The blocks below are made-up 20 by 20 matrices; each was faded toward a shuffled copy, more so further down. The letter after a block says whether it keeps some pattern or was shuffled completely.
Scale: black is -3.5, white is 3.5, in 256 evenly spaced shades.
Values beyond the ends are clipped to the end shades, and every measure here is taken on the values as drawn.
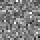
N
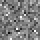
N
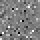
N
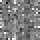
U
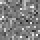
N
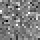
N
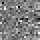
U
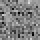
U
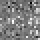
U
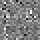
U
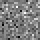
N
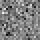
N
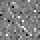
N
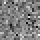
N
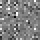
U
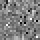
N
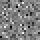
N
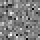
U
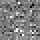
U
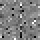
U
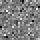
N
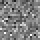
N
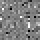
U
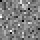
N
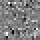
U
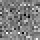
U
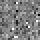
U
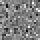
U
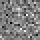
U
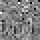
U
